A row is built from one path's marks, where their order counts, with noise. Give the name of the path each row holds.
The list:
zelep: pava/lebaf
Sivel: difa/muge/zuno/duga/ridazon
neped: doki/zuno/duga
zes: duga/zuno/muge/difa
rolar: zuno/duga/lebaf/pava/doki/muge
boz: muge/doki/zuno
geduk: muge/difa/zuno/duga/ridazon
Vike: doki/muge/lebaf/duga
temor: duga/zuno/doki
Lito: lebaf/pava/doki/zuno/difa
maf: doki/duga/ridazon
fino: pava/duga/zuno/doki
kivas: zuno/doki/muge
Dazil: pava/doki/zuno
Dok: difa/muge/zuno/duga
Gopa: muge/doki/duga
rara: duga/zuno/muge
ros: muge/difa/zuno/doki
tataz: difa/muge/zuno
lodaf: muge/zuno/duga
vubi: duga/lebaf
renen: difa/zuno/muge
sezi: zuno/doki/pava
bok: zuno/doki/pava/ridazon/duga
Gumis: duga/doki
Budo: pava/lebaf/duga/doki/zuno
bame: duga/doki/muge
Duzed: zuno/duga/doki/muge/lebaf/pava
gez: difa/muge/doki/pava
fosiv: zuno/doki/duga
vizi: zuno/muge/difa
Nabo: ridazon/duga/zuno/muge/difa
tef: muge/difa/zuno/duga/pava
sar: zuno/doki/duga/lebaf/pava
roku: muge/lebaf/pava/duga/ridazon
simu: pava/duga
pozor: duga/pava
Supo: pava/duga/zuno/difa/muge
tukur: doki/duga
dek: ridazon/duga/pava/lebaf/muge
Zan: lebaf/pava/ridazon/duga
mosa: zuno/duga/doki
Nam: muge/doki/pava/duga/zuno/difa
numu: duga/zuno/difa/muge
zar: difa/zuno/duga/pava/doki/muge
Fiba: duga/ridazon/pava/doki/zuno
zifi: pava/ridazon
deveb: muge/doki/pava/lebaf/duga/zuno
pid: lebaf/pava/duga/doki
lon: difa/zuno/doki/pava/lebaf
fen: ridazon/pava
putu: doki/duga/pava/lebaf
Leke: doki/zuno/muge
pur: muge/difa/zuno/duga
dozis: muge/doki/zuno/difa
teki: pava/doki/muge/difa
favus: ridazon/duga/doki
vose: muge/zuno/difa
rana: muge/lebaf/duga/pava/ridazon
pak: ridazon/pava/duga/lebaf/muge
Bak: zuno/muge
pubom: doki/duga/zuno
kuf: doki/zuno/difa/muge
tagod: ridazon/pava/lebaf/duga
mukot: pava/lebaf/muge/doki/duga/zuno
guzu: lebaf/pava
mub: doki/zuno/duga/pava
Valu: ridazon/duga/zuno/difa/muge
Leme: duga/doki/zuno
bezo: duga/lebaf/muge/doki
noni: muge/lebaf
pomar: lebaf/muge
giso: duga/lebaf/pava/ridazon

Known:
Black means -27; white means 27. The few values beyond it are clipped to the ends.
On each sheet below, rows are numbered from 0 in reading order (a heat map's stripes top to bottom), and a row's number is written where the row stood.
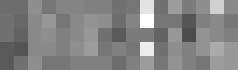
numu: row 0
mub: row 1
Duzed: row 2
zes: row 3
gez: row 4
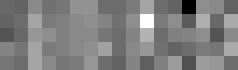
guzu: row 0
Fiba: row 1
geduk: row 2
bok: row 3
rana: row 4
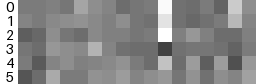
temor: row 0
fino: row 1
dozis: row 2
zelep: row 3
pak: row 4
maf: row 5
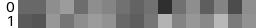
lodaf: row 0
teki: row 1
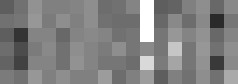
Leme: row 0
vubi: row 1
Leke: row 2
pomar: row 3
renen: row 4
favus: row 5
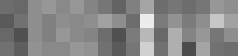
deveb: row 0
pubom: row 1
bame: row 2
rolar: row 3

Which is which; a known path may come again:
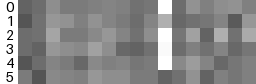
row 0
kuf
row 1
geduk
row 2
Fiba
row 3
Budo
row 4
dozis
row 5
dek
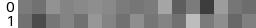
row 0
pid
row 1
pomar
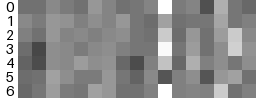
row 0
Lito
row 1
simu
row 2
Supo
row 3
rara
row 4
bame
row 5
rana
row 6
Dazil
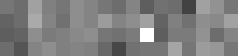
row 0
roku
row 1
maf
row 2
Leme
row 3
Vike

